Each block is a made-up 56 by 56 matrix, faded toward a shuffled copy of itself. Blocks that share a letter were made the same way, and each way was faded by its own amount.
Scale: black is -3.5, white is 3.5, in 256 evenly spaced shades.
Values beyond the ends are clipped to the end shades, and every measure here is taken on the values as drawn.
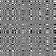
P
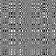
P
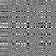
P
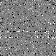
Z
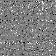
Z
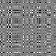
P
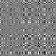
P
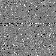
Z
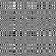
P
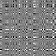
P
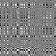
P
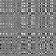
P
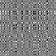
P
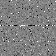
Z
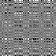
P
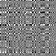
P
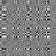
P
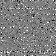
Z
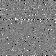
Z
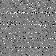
Z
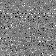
Z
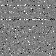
Z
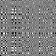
P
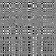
P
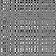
P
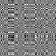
P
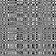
P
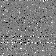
Z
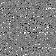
Z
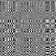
P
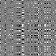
P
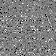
Z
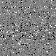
Z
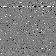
Z
